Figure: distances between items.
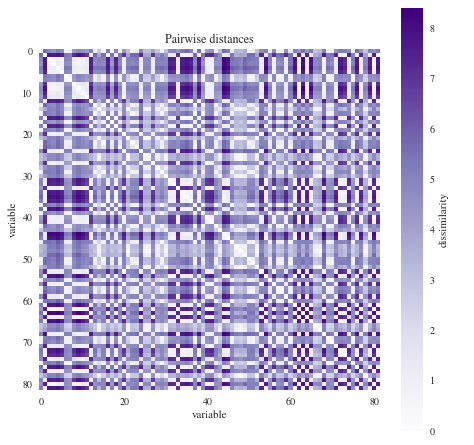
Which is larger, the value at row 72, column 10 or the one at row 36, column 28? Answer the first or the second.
the first
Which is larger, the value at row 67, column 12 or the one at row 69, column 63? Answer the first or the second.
the second
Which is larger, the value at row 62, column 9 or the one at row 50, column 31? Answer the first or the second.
the second
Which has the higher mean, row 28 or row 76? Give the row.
76
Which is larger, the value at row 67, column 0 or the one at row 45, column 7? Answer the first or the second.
the second
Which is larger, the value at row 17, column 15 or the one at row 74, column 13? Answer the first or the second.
the second
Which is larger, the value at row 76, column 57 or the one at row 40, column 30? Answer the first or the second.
the first
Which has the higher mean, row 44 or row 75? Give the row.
44
